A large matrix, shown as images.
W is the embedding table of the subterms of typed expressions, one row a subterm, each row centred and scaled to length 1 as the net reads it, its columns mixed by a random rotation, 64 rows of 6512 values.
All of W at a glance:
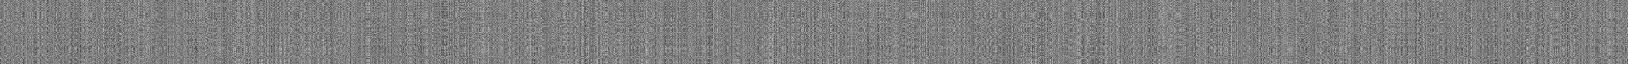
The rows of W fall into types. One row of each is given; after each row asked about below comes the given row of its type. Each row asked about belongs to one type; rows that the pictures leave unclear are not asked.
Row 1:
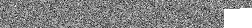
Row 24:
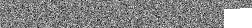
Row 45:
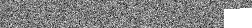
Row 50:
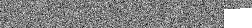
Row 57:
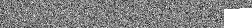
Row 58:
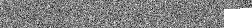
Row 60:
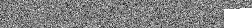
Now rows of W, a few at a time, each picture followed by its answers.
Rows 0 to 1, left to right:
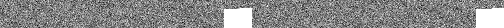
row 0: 1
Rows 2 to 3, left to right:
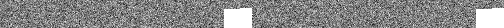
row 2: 45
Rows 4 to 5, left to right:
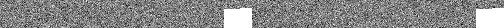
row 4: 24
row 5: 45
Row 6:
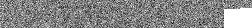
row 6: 50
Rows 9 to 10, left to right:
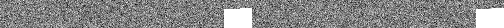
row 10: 1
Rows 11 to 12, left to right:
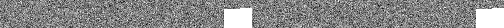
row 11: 50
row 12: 24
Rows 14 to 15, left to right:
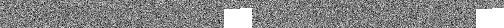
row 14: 24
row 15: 50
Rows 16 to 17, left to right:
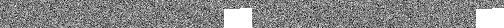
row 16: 1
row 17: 24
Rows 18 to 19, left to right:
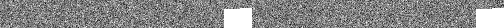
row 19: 58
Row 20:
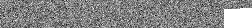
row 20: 24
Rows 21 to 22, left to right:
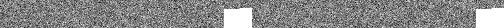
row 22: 1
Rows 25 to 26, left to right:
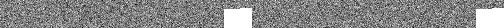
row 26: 60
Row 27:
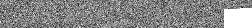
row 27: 57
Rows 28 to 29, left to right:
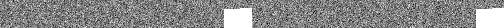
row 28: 45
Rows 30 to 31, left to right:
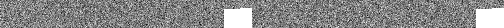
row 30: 50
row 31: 45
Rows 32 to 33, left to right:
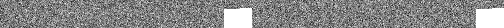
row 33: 24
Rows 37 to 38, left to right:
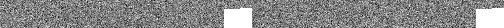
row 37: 24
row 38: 45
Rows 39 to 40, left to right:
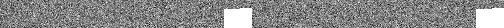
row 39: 57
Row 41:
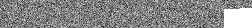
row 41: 1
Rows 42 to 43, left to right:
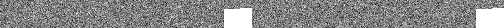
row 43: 60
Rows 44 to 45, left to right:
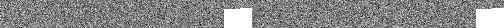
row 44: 50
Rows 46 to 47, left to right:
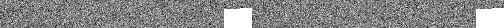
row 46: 45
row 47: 57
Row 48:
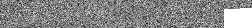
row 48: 57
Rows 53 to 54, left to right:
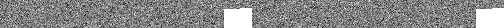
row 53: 60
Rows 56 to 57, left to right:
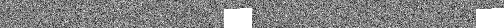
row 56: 45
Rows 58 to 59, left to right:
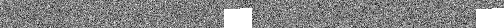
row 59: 60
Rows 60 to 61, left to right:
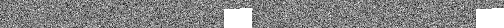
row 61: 57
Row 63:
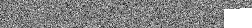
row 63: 60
